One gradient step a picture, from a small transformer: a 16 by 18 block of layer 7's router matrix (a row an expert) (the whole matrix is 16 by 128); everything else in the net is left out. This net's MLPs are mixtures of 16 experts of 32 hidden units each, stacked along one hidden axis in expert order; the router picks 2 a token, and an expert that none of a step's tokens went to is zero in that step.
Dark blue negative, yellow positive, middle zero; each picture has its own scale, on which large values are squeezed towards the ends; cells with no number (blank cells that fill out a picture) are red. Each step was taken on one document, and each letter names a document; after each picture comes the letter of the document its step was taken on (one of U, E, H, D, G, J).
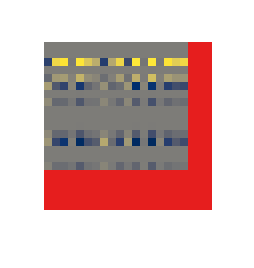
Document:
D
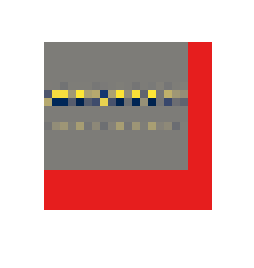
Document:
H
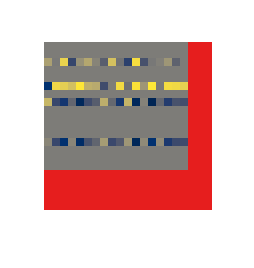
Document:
D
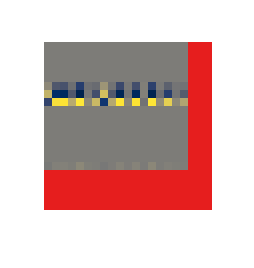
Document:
H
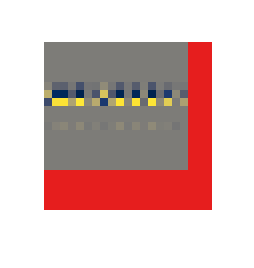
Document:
H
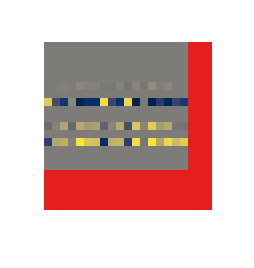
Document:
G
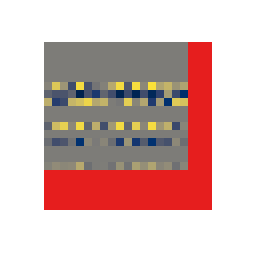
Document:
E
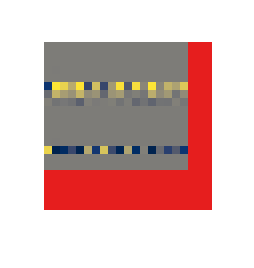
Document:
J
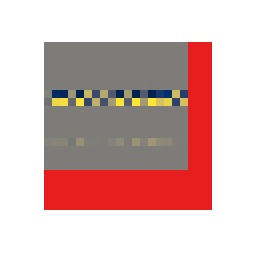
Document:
E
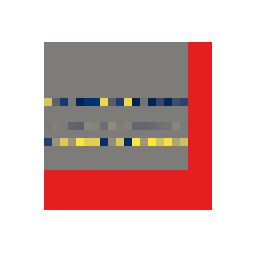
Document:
G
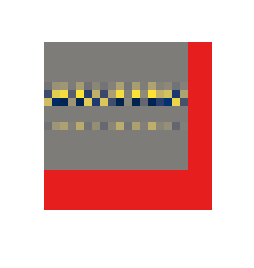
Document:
E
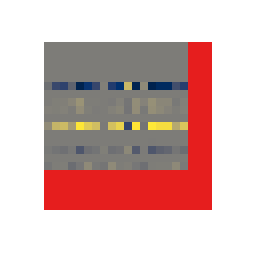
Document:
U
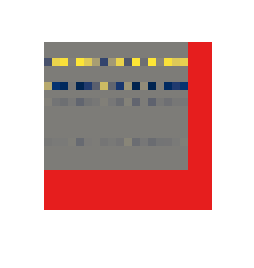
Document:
D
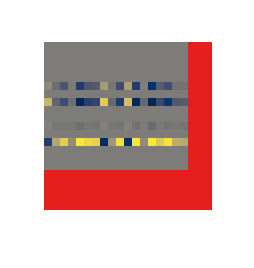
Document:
G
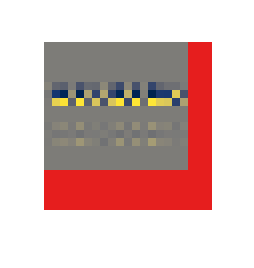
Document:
E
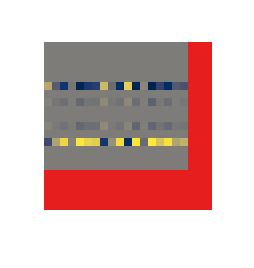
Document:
G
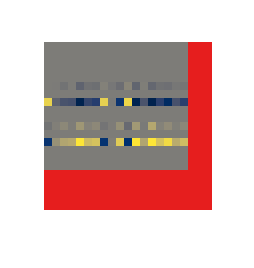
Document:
G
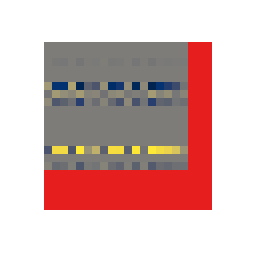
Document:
J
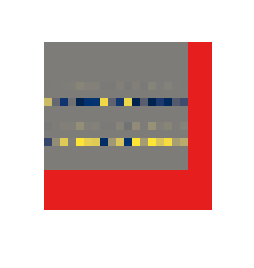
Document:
G
